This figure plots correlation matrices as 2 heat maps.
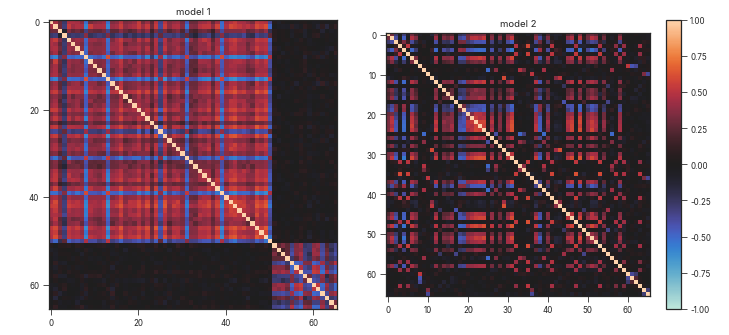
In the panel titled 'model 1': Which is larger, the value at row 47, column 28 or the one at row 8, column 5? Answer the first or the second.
the first
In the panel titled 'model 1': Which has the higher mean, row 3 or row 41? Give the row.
41
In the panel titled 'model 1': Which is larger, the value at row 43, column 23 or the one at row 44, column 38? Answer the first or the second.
the second
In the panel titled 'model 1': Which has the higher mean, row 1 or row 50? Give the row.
1
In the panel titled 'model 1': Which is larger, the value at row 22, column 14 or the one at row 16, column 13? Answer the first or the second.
the first
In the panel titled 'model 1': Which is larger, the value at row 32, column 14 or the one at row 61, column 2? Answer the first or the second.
the first
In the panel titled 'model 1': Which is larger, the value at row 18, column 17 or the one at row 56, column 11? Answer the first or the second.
the first
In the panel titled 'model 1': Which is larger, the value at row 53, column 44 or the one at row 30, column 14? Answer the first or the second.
the second
